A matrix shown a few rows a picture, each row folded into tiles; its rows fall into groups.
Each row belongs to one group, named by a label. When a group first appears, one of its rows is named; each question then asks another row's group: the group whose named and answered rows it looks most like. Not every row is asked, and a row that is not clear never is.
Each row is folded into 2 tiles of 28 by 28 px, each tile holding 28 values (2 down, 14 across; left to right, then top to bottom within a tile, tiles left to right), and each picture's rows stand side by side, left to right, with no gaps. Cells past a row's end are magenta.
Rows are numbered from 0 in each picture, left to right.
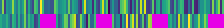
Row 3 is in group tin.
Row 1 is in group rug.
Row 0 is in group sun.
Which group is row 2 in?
tin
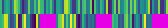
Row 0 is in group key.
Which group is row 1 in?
rug
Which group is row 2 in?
sun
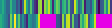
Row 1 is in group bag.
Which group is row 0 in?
tin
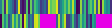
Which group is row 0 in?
bag
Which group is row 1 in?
key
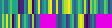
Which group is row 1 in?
key
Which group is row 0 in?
rug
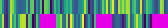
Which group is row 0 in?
tin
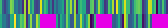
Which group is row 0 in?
tin
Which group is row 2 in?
key
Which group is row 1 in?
sun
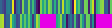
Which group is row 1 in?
sun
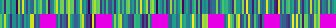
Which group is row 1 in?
key
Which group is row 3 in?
bag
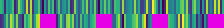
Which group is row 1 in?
bag
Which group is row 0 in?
bag
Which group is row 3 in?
rug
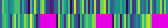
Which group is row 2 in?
bag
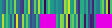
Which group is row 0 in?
key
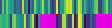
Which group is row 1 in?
key
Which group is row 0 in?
sun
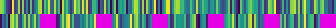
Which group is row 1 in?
bag
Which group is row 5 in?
sun
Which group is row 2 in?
sun
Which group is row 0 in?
bag
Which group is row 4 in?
rug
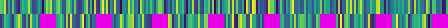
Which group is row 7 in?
sun
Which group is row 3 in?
tin
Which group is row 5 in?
tin
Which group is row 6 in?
sun
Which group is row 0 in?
rug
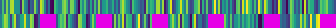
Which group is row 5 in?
tin
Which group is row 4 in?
sun
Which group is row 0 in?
sun
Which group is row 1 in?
key
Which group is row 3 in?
rug
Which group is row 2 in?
rug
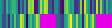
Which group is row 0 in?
tin
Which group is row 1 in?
tin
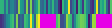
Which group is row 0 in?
bag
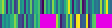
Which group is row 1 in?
tin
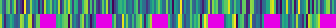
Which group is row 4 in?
rug
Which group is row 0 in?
tin
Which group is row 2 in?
tin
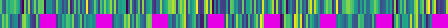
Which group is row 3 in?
key
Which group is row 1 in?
bag
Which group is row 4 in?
bag
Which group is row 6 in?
key
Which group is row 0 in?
key
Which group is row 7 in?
sun
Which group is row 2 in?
bag
